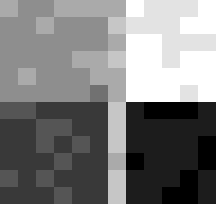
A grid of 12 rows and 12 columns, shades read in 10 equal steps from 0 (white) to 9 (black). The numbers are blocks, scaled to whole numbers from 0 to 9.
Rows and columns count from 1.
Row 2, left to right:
4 4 3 4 4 4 2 1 1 1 0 0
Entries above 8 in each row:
0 0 0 0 0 0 3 0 1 2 1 2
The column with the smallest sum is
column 7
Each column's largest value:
7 7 7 7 7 7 3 9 9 9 9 9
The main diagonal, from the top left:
3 4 4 4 4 5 2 8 8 8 9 8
